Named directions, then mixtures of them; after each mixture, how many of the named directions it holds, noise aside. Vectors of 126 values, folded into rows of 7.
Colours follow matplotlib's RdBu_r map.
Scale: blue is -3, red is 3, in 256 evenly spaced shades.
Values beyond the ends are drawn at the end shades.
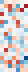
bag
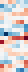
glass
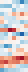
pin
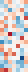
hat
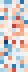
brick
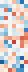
three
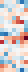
two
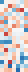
three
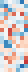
three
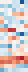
one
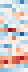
one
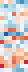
two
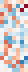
two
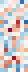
three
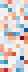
two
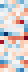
two
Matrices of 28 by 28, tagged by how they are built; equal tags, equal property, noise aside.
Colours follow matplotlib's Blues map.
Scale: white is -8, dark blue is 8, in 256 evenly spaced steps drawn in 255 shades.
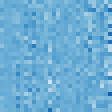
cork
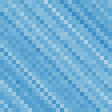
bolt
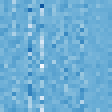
cork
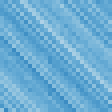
bolt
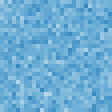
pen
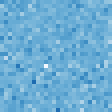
pen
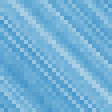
bolt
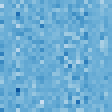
cork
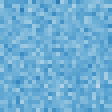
pen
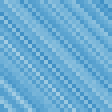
bolt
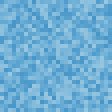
pen
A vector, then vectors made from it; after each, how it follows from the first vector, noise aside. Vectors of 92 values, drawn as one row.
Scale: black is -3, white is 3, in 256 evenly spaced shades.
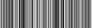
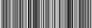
reversed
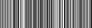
negated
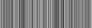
shrunk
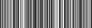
negated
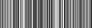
negated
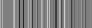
partly zeroed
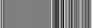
partly zeroed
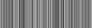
shrunk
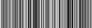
reversed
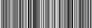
reversed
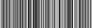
reversed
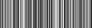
negated
